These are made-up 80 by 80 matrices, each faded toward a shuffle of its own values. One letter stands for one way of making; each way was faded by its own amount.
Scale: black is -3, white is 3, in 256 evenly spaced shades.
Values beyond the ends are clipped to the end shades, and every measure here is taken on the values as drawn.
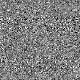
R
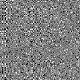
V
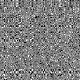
V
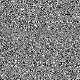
R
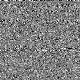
R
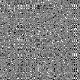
V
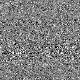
R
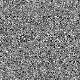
R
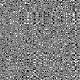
V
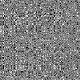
V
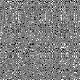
V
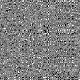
V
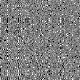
V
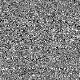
R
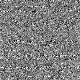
R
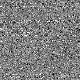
R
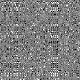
V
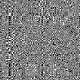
V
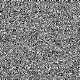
R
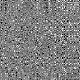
V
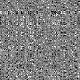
V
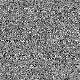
R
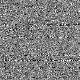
R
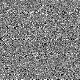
R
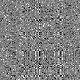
V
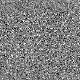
R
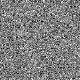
R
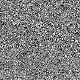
R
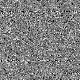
R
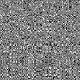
V
